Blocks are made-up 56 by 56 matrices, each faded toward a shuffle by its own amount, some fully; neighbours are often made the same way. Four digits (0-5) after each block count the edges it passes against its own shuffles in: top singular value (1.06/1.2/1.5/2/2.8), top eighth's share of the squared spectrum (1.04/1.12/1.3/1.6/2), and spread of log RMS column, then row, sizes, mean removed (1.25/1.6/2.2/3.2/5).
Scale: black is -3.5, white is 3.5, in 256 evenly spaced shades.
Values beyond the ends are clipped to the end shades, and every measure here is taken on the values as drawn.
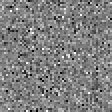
2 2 0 0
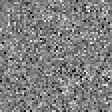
2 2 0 0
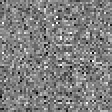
3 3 2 2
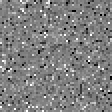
0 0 0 0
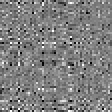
4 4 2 3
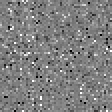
1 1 1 0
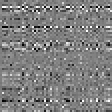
5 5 3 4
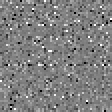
3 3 1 1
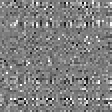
4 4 2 3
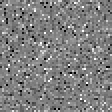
1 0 0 0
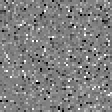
0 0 1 0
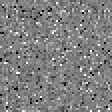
2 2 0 0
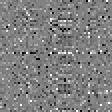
4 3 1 2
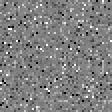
1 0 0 0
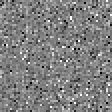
2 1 0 0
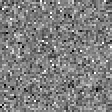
2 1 0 0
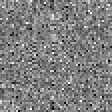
3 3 1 1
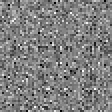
3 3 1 1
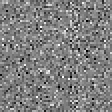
3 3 1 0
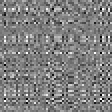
5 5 3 4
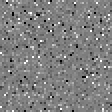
0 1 0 1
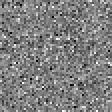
0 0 0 0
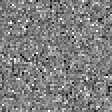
0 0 0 0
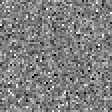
0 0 0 0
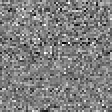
1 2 0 3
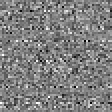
1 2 0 3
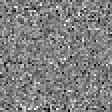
1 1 0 2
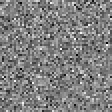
0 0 0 1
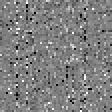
2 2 2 0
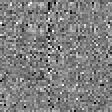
3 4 2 2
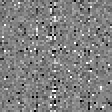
3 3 2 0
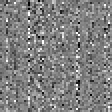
2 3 3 0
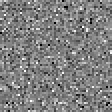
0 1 0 1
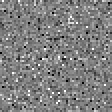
1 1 0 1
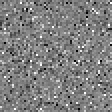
0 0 0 1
